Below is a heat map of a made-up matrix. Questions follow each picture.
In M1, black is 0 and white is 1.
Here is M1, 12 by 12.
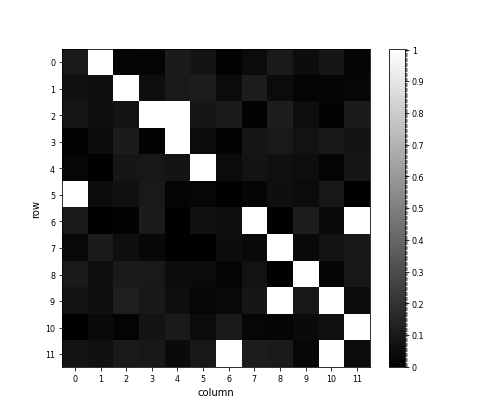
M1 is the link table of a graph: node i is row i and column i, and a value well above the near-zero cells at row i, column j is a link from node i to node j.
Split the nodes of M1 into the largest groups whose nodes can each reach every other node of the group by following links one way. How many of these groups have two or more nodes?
2
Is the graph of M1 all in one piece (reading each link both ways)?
no
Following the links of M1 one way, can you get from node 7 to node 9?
yes
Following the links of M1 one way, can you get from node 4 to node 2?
yes
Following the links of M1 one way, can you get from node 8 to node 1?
no
